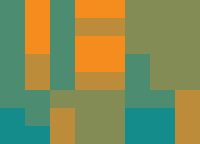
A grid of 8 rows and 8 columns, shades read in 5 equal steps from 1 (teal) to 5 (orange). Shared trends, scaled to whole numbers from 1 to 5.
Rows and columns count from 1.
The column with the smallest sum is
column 1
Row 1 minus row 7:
1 3 -2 2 2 2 2 -1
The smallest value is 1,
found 7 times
